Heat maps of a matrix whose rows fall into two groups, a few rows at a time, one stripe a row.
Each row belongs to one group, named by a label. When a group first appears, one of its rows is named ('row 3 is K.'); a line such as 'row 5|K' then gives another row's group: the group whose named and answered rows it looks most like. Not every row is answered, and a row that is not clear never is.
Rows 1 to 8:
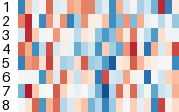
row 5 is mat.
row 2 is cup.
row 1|mat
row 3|mat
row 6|cup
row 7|mat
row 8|mat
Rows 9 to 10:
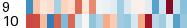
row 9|mat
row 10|cup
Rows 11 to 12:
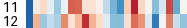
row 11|mat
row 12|mat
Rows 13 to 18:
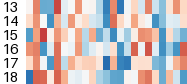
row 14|cup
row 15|mat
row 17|cup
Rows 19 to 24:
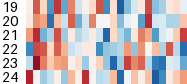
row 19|cup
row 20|cup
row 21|cup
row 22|mat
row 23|mat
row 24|cup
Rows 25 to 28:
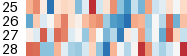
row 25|cup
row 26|mat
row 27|mat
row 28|cup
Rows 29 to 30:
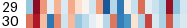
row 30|cup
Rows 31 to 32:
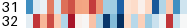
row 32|mat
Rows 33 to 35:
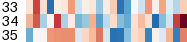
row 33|cup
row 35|mat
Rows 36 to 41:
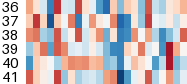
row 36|cup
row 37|cup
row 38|cup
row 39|mat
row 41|cup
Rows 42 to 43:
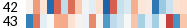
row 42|cup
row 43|mat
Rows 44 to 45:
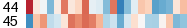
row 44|cup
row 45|mat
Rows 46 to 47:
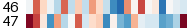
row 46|mat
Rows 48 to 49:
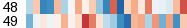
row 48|cup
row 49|mat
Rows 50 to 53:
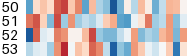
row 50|mat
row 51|cup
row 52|mat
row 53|mat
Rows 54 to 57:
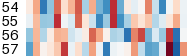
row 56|mat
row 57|mat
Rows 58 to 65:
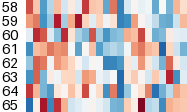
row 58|cup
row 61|mat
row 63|mat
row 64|cup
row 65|mat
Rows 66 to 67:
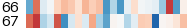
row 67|cup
